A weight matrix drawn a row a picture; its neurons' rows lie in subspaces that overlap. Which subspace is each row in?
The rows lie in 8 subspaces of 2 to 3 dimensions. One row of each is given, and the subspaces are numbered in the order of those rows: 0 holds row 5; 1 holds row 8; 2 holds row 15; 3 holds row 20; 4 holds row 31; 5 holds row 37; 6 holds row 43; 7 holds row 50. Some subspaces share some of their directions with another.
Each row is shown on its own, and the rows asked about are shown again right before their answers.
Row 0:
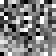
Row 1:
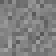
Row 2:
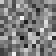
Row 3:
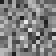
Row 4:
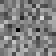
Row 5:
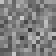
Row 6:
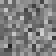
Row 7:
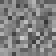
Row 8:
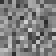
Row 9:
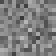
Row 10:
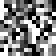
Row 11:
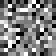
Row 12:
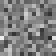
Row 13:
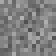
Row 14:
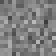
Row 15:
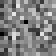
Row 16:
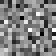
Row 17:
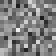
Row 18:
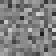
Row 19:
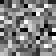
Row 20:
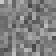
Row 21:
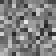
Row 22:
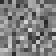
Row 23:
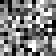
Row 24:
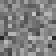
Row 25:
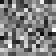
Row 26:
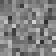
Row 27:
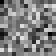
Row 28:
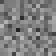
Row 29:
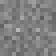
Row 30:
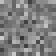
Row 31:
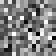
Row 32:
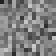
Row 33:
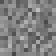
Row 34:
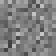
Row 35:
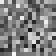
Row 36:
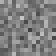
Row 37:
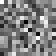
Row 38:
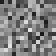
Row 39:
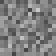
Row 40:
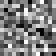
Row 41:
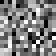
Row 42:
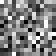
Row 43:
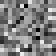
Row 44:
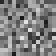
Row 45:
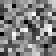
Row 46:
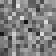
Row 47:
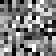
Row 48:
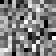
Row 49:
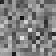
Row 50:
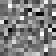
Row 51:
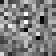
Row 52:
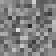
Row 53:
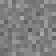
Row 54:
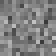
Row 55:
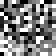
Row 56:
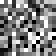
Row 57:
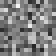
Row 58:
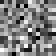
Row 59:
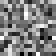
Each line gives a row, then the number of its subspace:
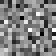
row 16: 7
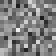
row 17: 0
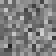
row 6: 4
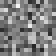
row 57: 2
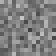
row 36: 7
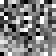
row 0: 5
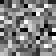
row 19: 2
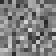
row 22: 1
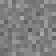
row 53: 7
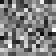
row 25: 4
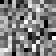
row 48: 3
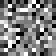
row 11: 1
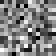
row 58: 6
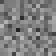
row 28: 0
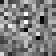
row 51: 5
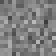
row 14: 6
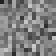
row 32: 3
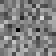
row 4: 0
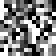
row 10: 2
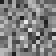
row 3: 5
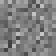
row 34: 1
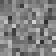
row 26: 6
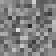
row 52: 3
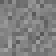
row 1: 1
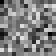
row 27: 2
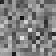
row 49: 0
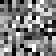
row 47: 3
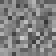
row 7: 3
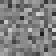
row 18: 7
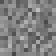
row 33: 7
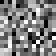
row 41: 6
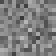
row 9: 6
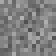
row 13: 4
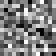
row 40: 4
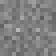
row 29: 0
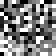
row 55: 5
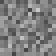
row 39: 7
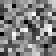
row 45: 2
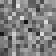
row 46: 2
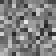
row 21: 2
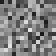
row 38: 1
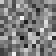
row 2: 1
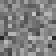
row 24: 4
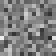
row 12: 4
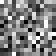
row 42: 0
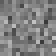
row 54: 6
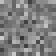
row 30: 4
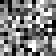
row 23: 3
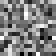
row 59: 4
